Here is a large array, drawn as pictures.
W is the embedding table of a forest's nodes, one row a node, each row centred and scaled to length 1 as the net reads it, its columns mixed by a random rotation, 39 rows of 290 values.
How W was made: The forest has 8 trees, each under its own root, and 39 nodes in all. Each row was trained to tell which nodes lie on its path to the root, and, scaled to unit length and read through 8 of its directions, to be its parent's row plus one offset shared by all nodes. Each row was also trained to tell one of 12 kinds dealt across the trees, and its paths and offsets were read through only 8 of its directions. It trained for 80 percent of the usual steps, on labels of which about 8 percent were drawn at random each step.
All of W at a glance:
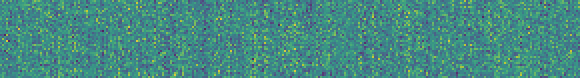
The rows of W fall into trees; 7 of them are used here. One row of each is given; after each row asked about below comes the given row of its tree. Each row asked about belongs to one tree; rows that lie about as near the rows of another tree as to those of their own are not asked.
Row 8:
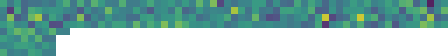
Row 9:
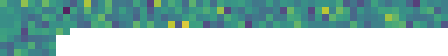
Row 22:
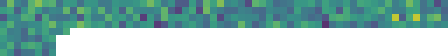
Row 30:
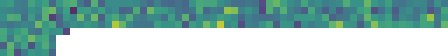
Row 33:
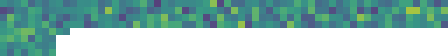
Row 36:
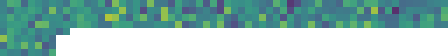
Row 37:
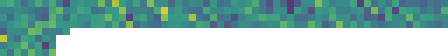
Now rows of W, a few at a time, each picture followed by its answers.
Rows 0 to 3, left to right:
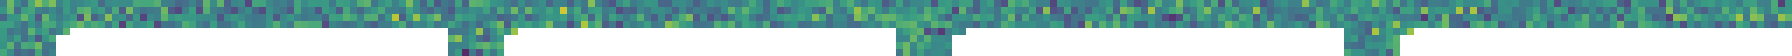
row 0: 22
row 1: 33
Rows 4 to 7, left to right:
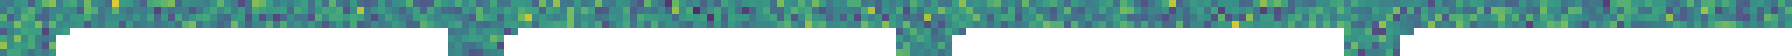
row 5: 8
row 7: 30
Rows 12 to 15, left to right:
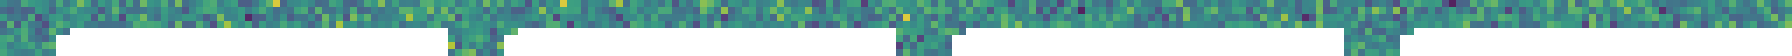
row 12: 33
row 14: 30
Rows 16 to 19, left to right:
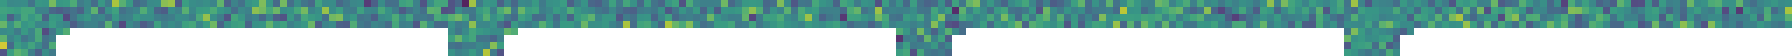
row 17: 33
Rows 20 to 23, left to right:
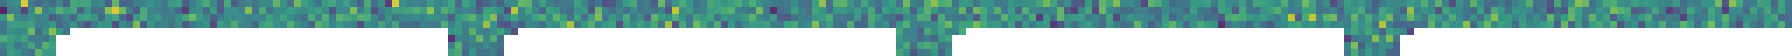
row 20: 33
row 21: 30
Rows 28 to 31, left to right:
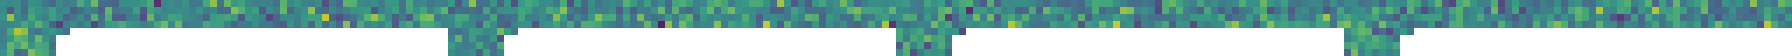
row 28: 30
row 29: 33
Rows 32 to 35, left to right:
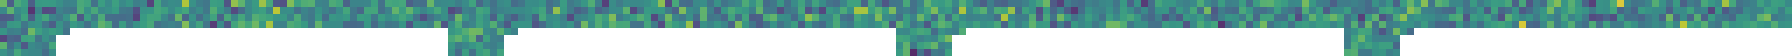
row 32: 9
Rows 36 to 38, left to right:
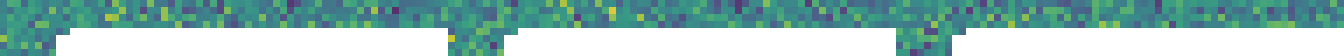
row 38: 30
